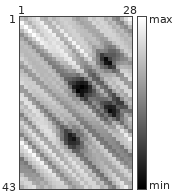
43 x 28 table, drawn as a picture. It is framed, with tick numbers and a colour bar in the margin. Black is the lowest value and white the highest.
Histogram: skewed, a long tail of low values. Dips: four. Mirror symmetry: none. Grain: diagonal, down to the right.
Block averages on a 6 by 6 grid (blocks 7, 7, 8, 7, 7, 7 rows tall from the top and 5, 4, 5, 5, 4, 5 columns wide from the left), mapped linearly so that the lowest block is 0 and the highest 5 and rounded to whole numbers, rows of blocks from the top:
555444
444413
442023
443322
442233
344434
